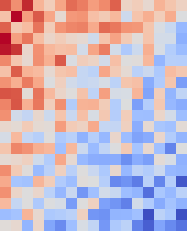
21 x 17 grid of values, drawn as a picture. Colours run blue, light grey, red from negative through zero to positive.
Slope: up to the top left. Ninth with the highest average: top left. Grain: fine. Mirror symmetry: none. Average level on the scale: 50%. Odd rows or columns: none. Ninth with the lowest average: bottom right.
